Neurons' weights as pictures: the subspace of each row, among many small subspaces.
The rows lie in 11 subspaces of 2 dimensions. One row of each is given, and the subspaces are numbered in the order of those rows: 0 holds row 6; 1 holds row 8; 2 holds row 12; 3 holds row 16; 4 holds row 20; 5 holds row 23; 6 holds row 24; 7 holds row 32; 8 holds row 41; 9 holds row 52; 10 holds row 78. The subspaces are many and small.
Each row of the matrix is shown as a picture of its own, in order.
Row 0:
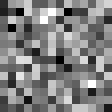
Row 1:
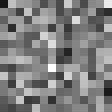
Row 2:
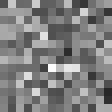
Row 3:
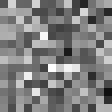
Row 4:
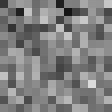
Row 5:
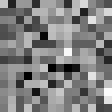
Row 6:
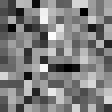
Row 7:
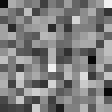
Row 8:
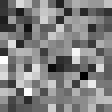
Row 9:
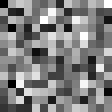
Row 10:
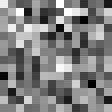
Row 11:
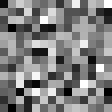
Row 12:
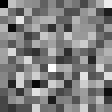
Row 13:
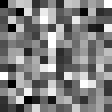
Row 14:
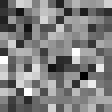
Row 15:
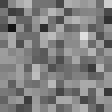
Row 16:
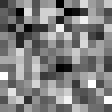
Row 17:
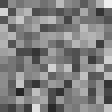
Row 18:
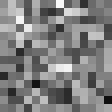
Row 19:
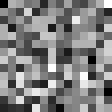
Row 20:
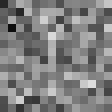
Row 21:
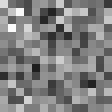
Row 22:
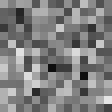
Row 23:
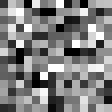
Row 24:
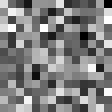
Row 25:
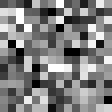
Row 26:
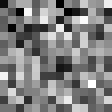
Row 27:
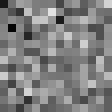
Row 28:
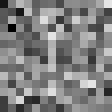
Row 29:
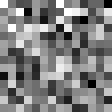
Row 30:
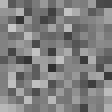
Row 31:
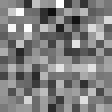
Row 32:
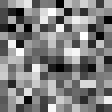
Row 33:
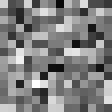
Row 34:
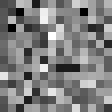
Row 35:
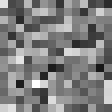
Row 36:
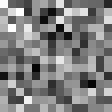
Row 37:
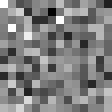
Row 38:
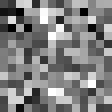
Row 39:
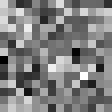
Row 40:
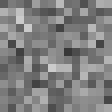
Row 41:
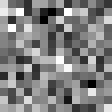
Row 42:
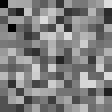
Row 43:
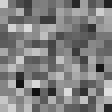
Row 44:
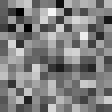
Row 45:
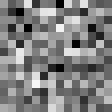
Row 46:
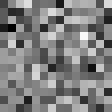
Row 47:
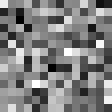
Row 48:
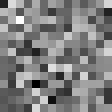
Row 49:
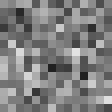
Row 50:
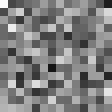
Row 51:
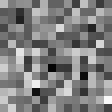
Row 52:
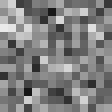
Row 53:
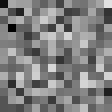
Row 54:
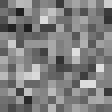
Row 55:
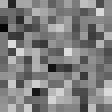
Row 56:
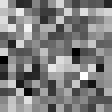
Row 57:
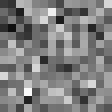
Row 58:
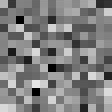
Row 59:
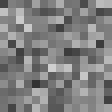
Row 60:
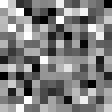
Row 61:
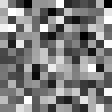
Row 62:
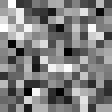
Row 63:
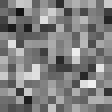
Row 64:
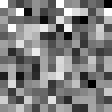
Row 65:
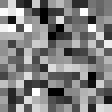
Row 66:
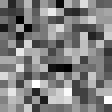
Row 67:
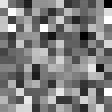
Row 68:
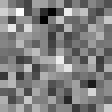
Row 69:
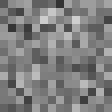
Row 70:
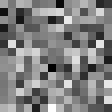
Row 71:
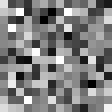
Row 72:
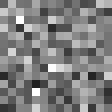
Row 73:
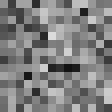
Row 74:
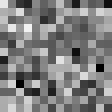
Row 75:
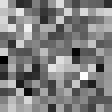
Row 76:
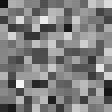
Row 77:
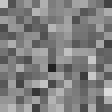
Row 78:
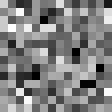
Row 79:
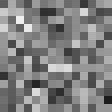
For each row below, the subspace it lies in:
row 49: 10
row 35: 5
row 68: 8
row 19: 4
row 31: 5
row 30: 8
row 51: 10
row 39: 1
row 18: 3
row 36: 2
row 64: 3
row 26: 3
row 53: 2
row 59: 7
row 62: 9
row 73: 0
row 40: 7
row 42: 2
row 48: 3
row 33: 5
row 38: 4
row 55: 9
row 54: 10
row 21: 2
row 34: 0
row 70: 6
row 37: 9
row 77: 4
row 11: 10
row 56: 1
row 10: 3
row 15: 6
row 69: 5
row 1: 0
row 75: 1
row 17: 6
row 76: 5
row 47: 7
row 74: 1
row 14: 1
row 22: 10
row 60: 9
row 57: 9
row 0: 8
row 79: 2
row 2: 0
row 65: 4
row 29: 3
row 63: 10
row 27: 9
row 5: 0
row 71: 8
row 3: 0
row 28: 4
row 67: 6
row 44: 7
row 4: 3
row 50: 2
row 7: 4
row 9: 7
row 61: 6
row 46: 6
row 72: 8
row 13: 0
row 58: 8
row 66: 3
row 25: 7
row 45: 5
